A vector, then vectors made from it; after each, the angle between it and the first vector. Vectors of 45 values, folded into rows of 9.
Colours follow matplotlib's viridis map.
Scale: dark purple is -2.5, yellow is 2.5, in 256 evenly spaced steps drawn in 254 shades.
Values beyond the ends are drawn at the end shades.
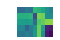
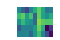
nearly parallel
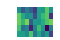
partly aligned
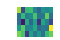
partly opposed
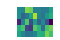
partly opposed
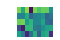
orthogonal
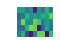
orthogonal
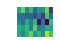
partly opposed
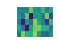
orthogonal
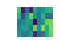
orthogonal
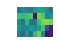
nearly parallel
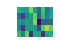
partly opposed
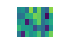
orthogonal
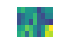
nearly opposite
